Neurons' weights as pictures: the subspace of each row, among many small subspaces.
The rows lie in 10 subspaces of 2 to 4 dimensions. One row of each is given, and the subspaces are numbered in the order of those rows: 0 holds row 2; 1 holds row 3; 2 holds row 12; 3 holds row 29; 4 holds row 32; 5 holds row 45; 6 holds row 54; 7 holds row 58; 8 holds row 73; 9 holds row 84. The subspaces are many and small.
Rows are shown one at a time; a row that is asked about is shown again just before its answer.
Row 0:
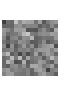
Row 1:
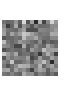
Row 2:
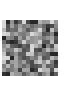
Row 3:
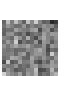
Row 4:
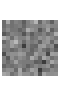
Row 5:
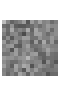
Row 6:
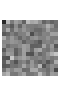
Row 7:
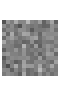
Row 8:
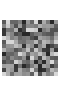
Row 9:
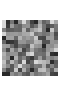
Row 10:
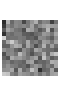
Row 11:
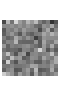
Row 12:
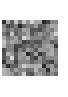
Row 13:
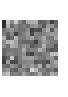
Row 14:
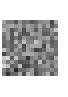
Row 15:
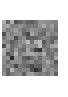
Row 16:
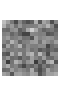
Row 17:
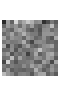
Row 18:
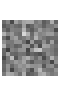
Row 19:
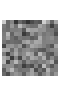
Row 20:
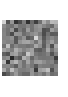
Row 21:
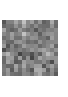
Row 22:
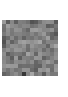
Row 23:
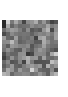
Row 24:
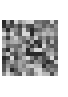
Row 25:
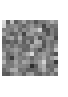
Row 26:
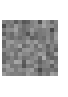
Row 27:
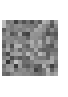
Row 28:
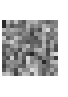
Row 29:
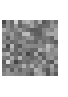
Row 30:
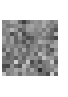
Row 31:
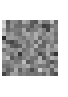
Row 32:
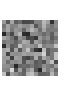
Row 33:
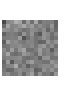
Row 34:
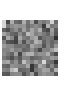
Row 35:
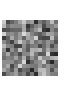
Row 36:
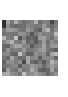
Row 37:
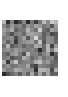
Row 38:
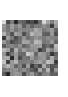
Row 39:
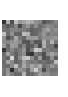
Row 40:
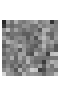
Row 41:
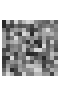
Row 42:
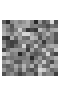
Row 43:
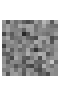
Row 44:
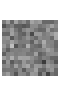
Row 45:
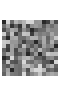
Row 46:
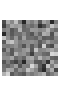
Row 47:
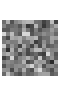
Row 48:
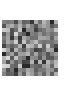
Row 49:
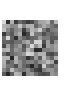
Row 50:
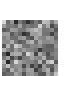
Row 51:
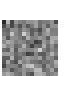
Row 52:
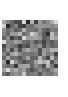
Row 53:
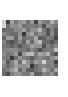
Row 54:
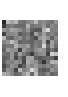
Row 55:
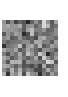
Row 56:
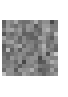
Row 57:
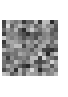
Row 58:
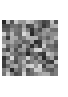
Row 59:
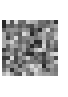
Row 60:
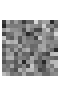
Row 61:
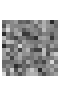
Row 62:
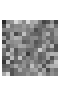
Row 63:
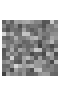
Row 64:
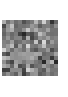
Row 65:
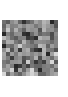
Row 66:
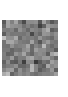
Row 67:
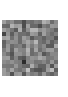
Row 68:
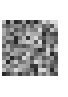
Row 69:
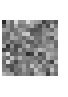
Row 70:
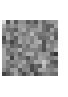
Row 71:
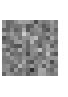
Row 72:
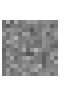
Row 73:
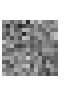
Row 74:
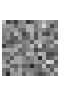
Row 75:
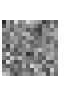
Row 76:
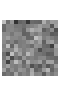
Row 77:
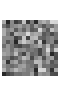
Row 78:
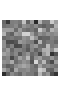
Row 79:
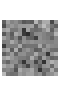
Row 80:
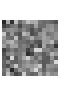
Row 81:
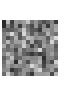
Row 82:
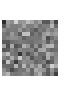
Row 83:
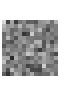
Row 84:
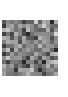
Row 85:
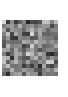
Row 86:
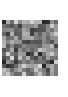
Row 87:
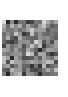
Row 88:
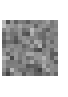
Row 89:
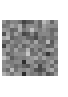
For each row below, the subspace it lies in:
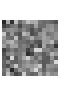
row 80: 4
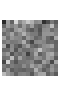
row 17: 3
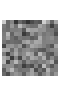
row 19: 2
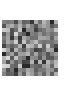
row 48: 9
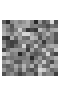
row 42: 8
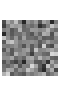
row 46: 5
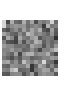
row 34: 9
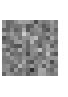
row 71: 6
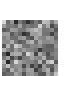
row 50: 3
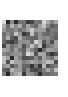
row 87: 5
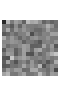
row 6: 0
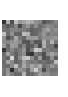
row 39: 4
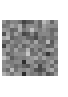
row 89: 5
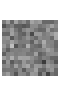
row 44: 8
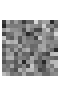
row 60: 9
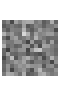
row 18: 6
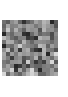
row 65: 4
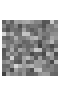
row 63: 4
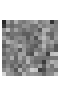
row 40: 4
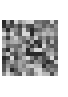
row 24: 6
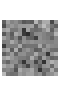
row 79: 9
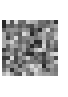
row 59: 7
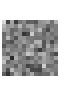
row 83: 7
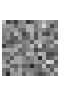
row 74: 5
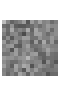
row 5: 8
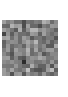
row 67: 5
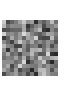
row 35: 6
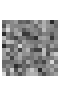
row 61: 4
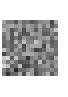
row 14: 9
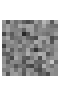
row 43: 7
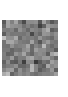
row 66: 5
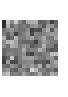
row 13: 5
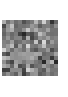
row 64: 8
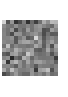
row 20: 1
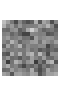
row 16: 3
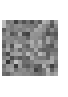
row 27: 8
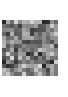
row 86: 2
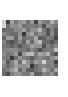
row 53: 9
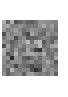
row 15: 4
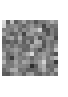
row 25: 9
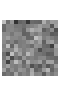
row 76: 1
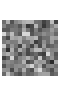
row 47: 7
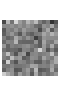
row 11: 1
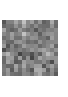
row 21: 8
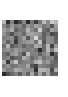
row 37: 1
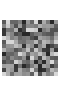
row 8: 8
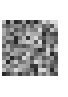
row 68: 1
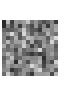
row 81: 9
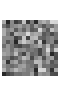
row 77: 1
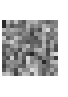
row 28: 6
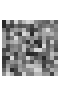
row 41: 6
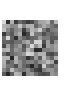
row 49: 7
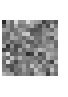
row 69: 3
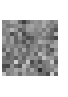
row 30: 9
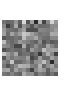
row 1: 8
